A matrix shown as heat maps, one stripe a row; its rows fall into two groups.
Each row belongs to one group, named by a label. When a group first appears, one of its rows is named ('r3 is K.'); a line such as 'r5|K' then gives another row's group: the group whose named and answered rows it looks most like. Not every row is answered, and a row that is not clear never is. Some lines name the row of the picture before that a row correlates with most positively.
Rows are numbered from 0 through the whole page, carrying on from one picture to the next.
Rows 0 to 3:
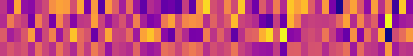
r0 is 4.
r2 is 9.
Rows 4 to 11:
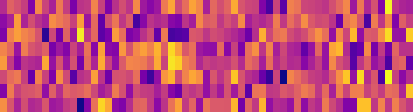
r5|4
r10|4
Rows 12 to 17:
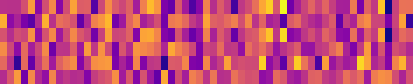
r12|9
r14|9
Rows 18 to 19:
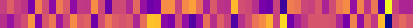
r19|9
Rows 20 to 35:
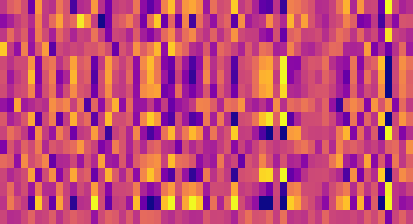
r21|4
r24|9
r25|9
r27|4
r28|9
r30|4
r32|9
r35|9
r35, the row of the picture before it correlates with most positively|19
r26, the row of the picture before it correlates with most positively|19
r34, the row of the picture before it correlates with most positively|18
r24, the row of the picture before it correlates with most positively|19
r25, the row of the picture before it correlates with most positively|19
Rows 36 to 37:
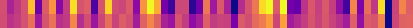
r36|9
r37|9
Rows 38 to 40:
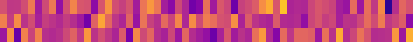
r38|9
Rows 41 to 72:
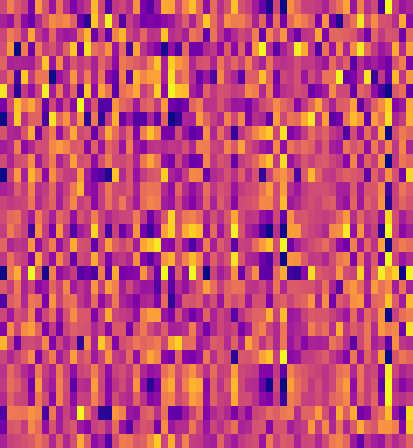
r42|4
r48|4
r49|4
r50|9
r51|4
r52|9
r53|4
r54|9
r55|9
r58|9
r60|4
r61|4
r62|4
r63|9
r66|9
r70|4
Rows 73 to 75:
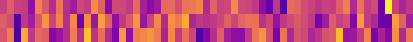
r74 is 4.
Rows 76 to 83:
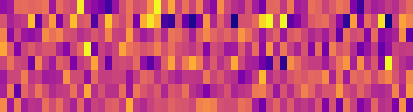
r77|9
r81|4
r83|4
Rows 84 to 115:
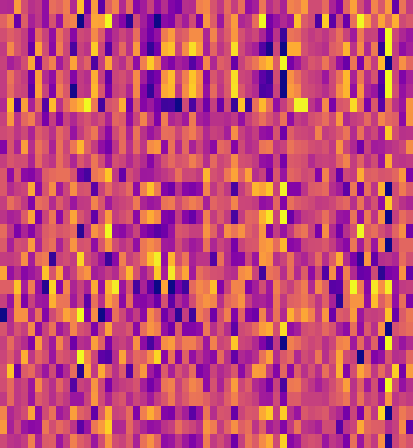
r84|4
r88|9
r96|4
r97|9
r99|9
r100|4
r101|9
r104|4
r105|4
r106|4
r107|9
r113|9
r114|4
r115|9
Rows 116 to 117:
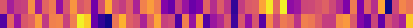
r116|9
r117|4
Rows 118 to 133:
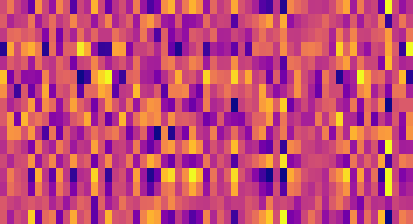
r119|9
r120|4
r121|4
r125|9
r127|4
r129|9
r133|9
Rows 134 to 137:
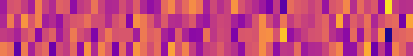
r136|9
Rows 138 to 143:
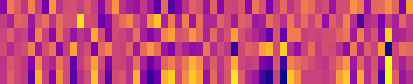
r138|4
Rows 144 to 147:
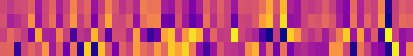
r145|9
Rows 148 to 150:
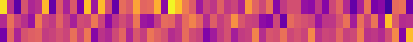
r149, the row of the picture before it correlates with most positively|146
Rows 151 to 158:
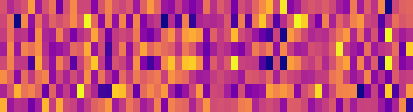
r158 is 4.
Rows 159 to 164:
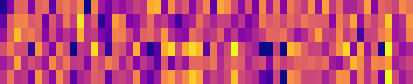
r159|4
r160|4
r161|4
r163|4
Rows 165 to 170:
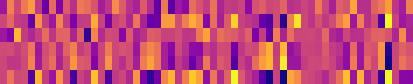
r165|4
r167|4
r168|9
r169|9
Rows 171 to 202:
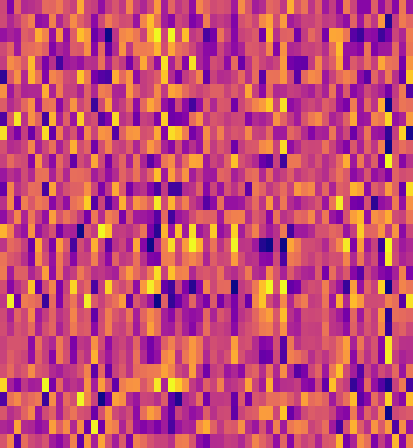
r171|4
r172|9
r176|4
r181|9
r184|4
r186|4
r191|9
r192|4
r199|4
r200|9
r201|4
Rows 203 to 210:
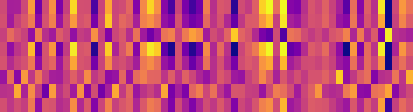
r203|9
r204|9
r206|9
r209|4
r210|9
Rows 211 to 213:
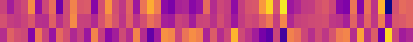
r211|9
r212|9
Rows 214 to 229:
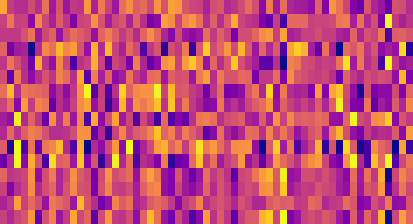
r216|9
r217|4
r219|4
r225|4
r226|9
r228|4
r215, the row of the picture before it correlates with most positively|213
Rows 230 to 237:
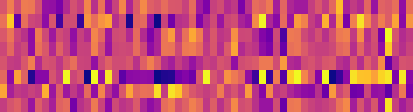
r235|4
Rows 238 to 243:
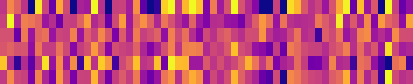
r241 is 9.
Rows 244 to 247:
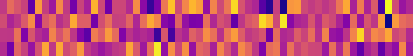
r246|4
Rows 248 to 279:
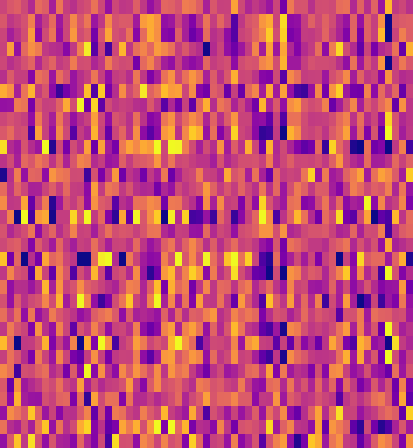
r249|9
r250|9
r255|4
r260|4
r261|4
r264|9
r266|4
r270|4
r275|4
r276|4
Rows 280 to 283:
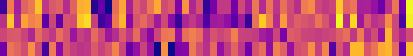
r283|4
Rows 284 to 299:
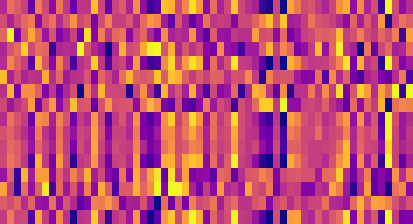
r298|4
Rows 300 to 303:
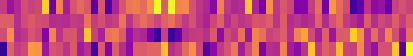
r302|4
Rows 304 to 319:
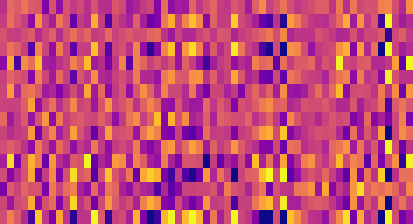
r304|4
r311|9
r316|9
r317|4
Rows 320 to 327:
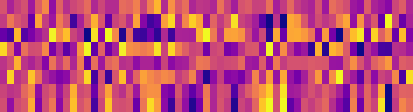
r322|4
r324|4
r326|9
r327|9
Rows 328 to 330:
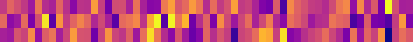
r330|9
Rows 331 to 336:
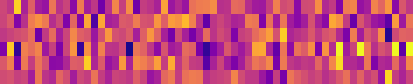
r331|4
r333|9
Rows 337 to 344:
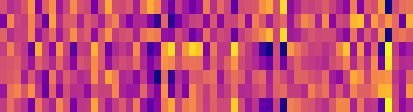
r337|9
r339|9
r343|4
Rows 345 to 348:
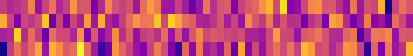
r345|9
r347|4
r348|4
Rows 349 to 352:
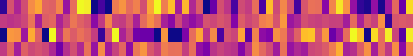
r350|9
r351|4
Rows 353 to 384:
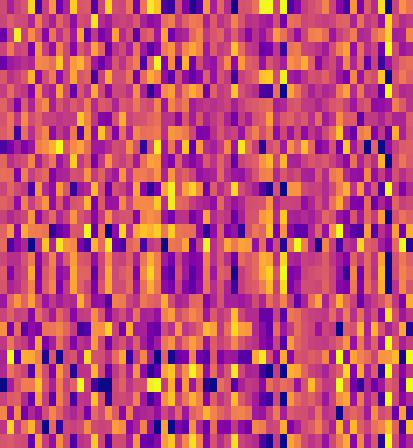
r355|4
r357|4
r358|9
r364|9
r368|9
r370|4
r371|9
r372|9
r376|4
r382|4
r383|4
